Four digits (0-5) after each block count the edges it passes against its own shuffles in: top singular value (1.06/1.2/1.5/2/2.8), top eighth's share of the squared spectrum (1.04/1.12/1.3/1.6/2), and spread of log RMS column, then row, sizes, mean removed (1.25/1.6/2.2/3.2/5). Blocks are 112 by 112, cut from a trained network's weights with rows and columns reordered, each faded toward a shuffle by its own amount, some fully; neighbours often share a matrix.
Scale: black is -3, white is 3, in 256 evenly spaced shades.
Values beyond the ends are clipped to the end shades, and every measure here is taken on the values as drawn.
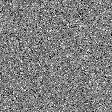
2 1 0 0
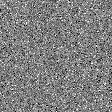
1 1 0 0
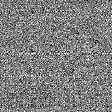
4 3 1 2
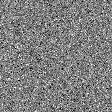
0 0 0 0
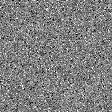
1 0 0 0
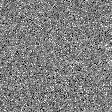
1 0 0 0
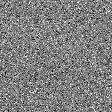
2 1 0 0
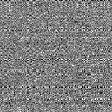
5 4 2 3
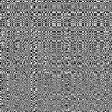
5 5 3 4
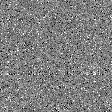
3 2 0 1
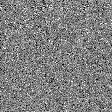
2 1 0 0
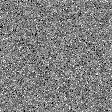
0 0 0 0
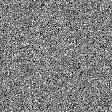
3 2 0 1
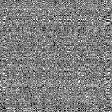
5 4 3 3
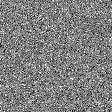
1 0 0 0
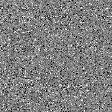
3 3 1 2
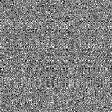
4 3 1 2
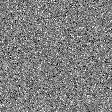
0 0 0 0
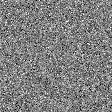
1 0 0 0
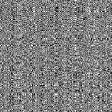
4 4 2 3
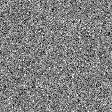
2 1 0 0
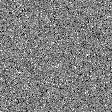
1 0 0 0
